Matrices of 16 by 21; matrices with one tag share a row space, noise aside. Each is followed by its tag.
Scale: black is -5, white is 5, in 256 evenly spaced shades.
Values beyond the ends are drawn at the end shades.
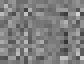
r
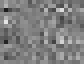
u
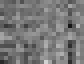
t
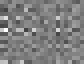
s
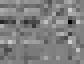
t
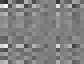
s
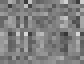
r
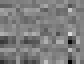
t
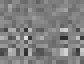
r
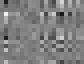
u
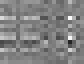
t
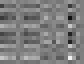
t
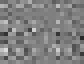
s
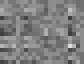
t
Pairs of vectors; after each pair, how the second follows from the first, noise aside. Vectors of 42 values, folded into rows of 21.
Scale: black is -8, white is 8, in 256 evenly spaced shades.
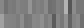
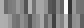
scaled up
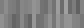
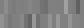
partly zeroed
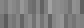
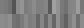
shuffled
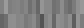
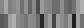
scaled up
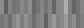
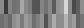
scaled up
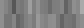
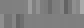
partly zeroed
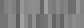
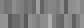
shuffled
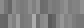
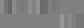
partly zeroed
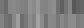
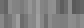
copied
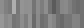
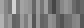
scaled up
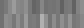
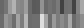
scaled up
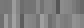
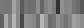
scaled up
